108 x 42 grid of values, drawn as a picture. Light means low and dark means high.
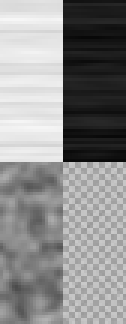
The table splits into 2 rows of 2 panels. Panel 1,1: very low, streaked across, faint in contrast. Panel 1,2: very high, streaked across, faint in contrast. Panel 2,1: middling, blotchy. Panel 2,2: low, checkered.
